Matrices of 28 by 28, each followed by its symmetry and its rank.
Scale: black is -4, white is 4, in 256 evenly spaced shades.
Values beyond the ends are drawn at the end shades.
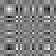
symmetric, rank one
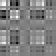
symmetric, rank one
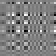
neither, rank one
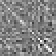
symmetric, rank five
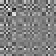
symmetric, rank two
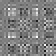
symmetric, rank two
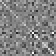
symmetric, rank five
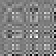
symmetric, rank two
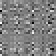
neither, rank three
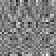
neither, rank three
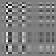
neither, rank one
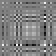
symmetric, rank one
